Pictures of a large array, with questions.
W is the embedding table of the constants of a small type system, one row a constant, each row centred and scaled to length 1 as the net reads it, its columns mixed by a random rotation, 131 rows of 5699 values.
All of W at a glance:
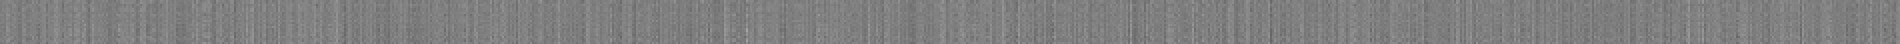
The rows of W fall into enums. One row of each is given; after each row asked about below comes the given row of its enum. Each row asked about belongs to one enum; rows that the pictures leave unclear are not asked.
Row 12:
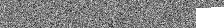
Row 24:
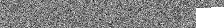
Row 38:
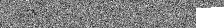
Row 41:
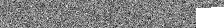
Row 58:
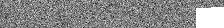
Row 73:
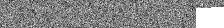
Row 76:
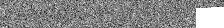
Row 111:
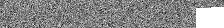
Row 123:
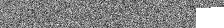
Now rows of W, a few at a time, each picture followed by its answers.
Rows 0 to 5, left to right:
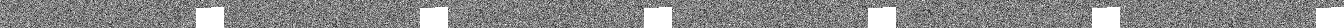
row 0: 24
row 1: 12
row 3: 123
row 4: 38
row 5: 12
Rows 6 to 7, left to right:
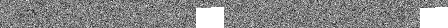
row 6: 38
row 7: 24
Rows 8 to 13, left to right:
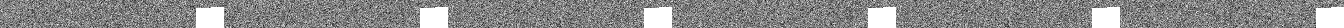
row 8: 123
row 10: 12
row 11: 24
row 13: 41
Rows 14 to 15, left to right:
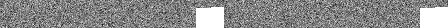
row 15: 58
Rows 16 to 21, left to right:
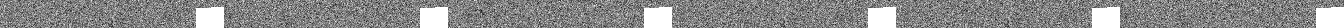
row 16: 12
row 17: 58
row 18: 38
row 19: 12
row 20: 12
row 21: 58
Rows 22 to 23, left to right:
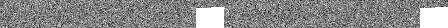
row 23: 76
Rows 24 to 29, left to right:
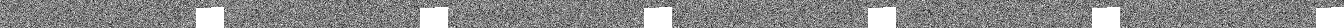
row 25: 123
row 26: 76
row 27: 111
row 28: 38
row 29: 111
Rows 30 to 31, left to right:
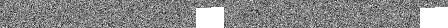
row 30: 111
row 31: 38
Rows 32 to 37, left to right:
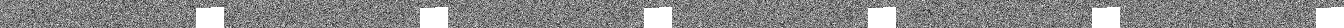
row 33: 111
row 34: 24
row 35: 24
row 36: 38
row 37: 12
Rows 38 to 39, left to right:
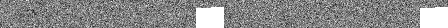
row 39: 58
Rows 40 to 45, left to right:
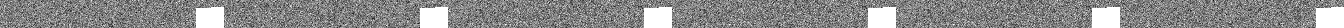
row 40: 12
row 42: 123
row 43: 123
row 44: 123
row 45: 24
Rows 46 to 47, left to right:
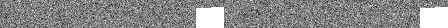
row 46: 58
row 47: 38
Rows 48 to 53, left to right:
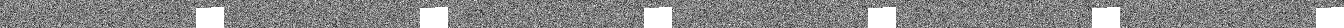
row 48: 111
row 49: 12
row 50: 38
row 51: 123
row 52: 73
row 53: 111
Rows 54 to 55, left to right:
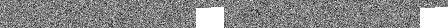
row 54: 12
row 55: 38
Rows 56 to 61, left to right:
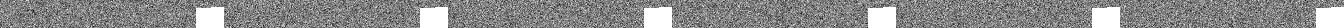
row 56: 38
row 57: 111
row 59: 41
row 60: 58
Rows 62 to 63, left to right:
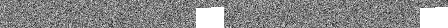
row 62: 12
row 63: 111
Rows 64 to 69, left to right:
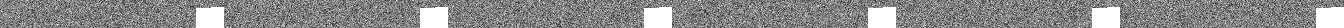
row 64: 123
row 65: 111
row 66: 12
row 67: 38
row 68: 24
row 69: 58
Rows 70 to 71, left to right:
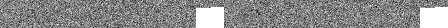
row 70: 123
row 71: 38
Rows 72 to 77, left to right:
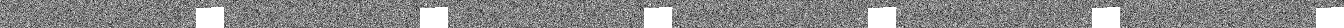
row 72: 24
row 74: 73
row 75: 76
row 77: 111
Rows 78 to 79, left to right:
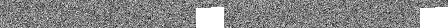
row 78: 41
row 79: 111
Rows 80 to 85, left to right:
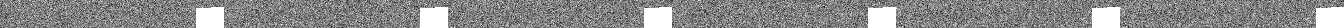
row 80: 58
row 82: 111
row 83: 38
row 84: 76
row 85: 76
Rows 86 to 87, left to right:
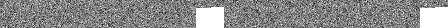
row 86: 111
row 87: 73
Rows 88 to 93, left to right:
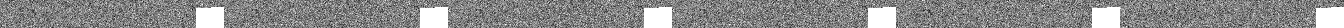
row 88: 73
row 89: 123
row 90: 123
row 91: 123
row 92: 38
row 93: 76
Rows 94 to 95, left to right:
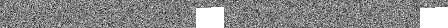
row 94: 111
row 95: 73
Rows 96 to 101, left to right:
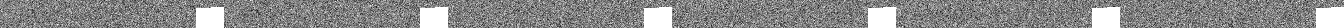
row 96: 123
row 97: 38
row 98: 12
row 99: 111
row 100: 76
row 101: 12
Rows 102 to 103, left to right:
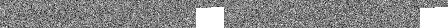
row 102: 76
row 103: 123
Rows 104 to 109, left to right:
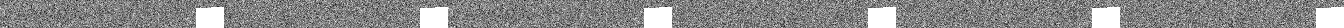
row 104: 76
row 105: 58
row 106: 76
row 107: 12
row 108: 24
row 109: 12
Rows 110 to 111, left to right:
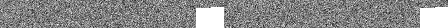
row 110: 123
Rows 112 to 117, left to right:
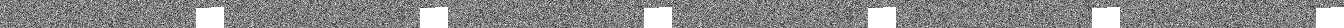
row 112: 12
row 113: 24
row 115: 24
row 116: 73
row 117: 123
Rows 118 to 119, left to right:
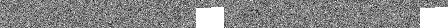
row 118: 24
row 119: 38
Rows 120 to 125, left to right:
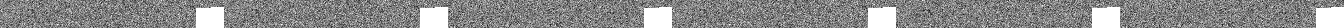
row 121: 123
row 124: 38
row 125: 111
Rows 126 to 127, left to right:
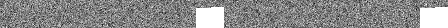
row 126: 111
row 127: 73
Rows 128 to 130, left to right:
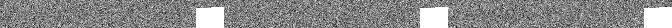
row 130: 76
